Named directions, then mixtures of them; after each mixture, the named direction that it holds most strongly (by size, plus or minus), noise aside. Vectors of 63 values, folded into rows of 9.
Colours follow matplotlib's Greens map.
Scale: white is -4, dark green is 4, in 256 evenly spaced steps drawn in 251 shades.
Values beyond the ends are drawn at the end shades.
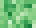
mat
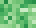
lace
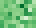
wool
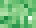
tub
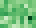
tub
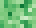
wool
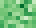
wool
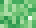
tub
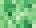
mat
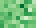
wool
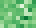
wool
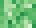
mat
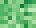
lace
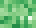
tub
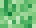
mat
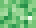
tub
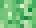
wool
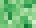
mat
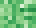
lace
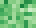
lace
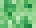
mat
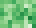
mat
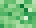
wool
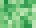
mat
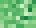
wool
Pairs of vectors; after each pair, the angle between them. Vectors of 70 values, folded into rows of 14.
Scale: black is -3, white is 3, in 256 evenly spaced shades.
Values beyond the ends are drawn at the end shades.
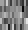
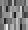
partly aligned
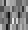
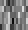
nearly opposite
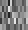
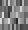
orthogonal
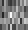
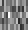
orthogonal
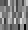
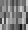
partly aligned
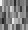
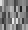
nearly parallel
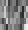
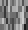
nearly opposite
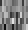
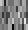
orthogonal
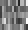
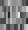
partly opposed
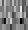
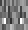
nearly opposite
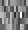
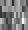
partly opposed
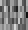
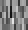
partly opposed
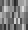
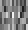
partly opposed
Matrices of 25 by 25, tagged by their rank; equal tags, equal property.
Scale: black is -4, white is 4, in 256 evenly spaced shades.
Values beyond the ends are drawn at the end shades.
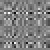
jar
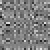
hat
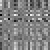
jar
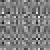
jar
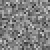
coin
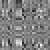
hat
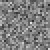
coin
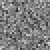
coin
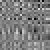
hat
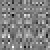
hat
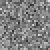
coin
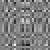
jar
